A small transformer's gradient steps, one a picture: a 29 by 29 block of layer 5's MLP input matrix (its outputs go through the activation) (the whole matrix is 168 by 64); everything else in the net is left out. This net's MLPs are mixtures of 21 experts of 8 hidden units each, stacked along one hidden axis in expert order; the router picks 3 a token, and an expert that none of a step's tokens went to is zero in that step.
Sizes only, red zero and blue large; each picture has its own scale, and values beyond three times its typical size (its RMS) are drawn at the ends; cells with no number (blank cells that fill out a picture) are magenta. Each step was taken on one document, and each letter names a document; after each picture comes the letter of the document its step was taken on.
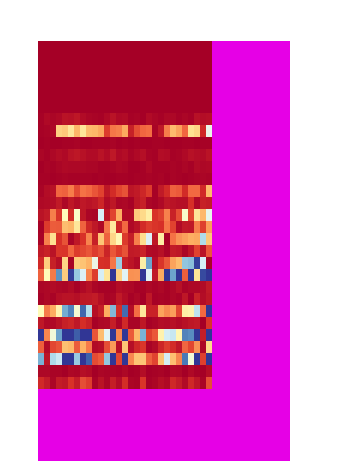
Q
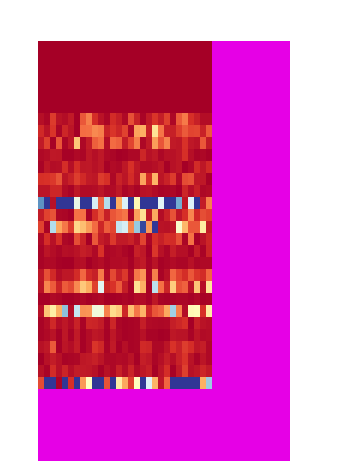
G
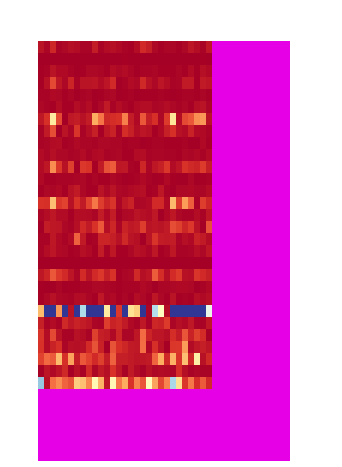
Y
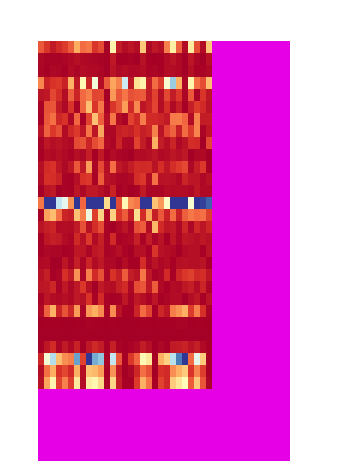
G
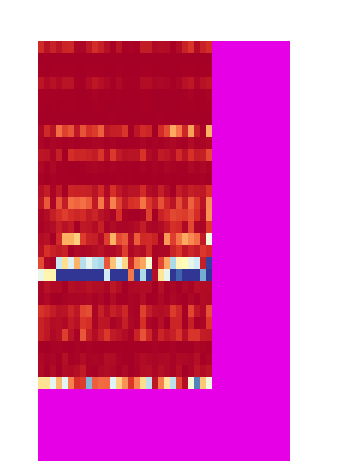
Q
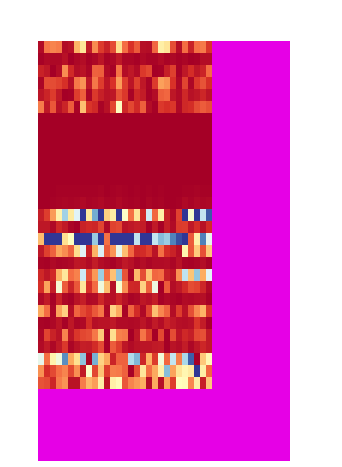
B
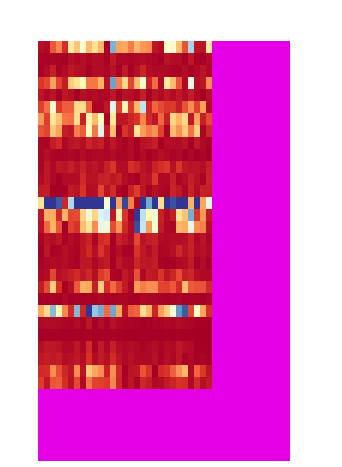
G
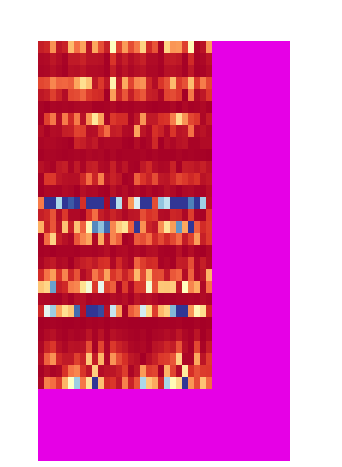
G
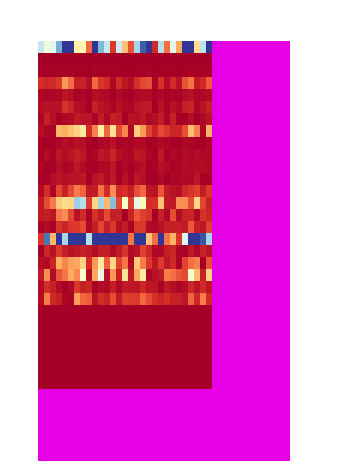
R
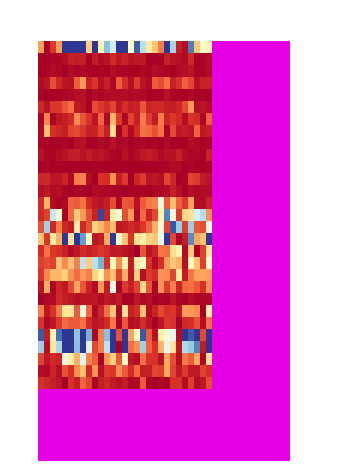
R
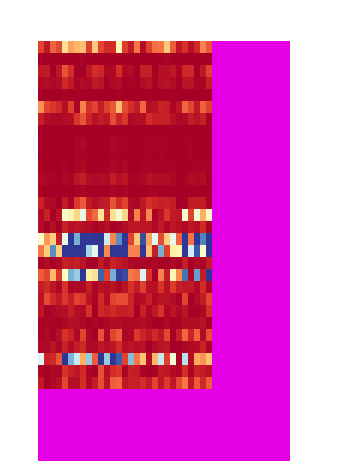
B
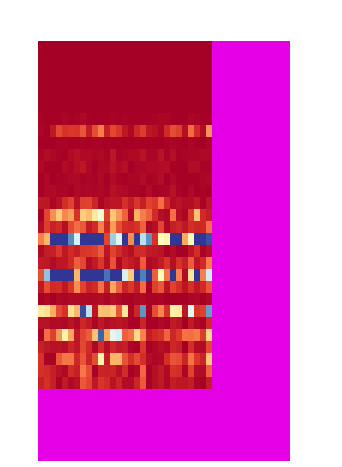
Q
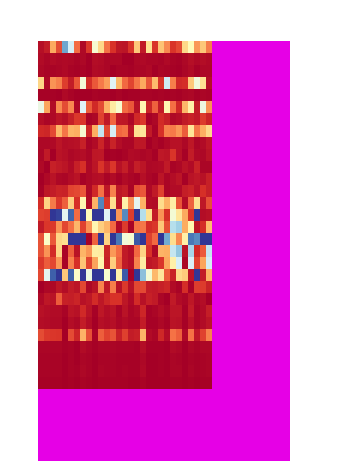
R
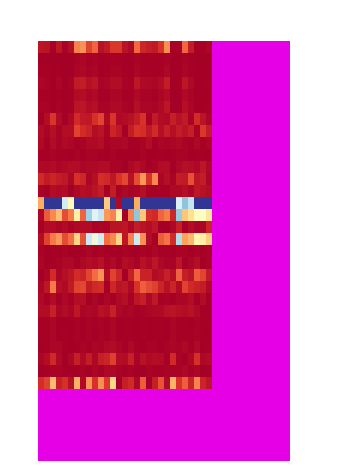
G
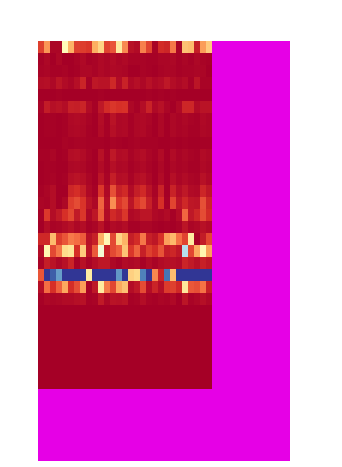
B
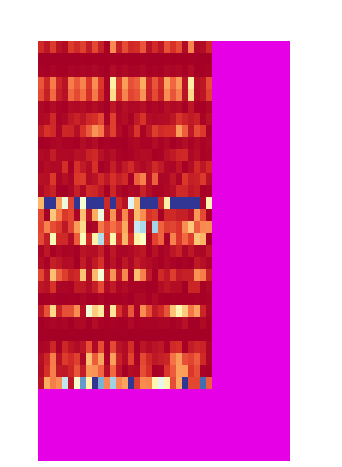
Y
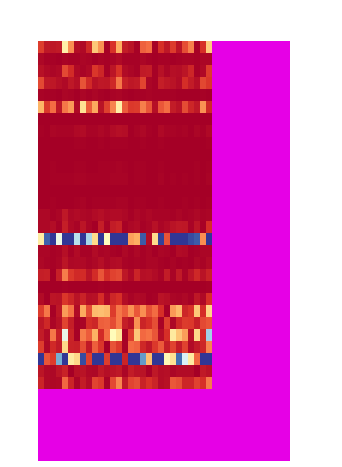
B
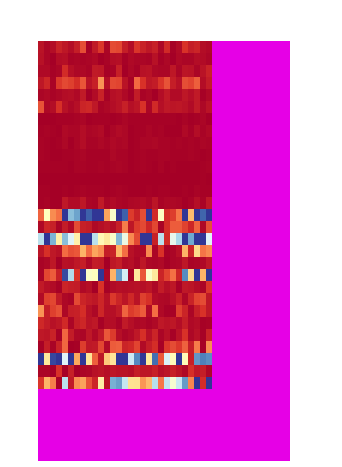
B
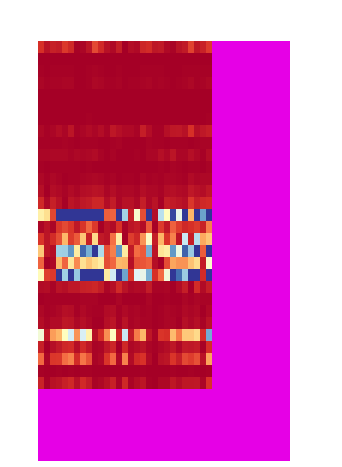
Q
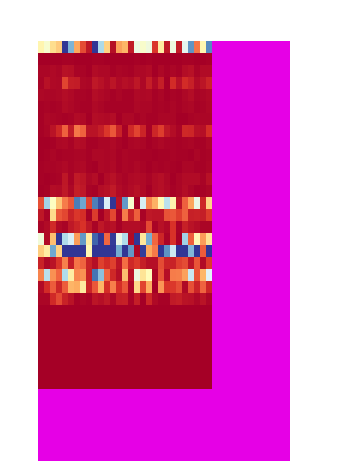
R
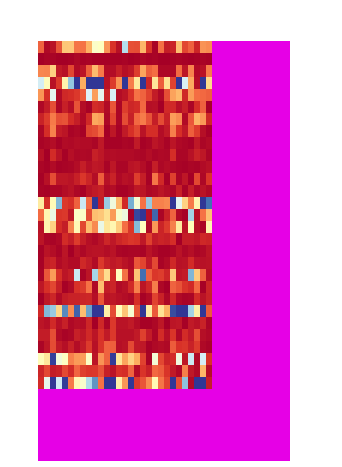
Y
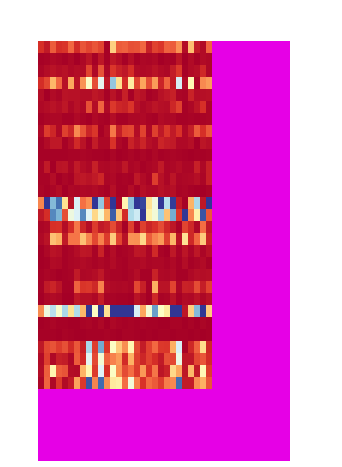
Y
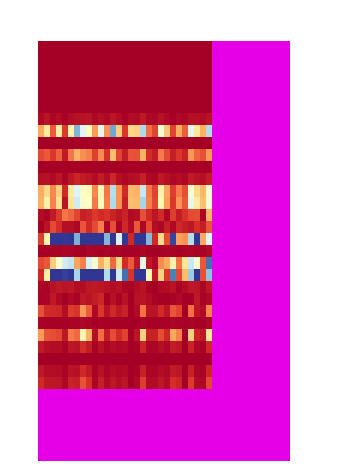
Q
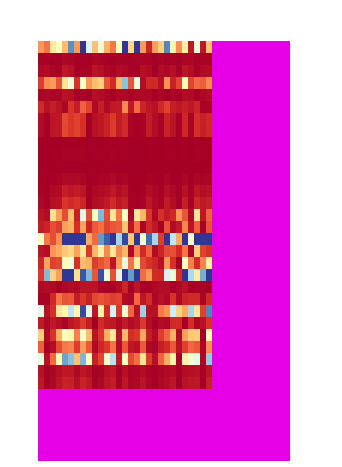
R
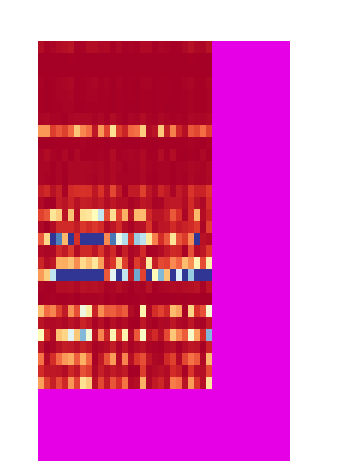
Q
